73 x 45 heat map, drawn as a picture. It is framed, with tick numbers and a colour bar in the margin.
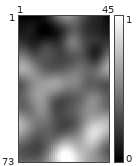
There is an overall slope up to the bottom. There are no regular stripes. The texture varies smoothly and slowly. There are no lone odd cells.
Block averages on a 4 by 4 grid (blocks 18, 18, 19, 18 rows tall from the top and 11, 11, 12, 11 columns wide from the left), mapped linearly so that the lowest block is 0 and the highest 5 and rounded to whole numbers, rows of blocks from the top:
0 0 2 0 | 3 3 3 2 | 3 3 2 4 | 2 3 5 5
